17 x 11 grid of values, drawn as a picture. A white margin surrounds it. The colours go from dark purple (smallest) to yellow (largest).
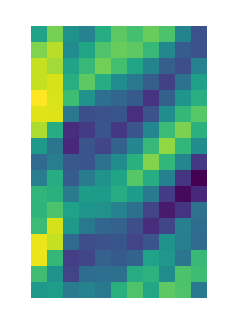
Grain: diagonal, up to the right. Average level on the scale: 50%. Ninth with the highest average: top left. Seam: vertical, 20% of the way across, the left part higher. Mirror symmetry: none.
